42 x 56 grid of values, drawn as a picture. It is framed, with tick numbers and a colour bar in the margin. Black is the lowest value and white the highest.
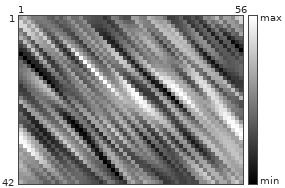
The grain runs diagonally down to the right. The histogram is bell-shaped. No row or column stands out. No overall slope runs across the table. On average the colour sits 50% of the way up the scale.
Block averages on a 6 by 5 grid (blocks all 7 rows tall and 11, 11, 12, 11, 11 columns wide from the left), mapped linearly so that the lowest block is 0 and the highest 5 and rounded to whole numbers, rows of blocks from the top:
31221 / 02230 / 12343 / 11435 / 21215 / 30104
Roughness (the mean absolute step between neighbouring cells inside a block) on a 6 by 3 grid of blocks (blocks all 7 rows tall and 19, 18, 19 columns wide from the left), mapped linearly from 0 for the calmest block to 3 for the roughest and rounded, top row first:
101
321
132
211
231
010
